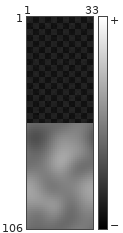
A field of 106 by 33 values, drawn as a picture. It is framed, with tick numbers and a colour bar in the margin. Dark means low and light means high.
It is made of 2 by 1 panels. Panel 1,1: very low, checkered, faint in contrast. Panel 2,1: middling, smooth.
